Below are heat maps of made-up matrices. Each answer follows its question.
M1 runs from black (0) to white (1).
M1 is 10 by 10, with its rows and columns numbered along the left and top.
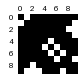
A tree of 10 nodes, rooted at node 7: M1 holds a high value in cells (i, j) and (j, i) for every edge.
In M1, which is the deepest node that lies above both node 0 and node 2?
9
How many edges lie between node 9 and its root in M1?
1
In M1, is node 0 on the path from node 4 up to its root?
no
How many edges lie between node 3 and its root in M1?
2
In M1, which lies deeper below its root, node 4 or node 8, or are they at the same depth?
the same depth
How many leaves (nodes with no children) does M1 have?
4
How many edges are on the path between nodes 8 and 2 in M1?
1
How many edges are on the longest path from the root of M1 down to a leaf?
3
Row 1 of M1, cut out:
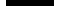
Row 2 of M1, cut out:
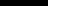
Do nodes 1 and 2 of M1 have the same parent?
yes
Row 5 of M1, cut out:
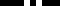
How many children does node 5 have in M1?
1
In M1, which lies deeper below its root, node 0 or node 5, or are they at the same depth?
node 0
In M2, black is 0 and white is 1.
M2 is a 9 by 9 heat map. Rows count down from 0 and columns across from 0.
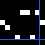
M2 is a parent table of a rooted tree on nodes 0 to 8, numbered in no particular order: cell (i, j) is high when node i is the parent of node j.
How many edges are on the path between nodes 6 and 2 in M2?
2
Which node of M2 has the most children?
2
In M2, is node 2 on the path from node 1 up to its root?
yes
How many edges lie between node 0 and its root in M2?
2
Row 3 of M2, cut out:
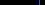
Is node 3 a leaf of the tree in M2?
yes
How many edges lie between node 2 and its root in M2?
0
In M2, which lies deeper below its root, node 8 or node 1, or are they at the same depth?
the same depth
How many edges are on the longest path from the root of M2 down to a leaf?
2
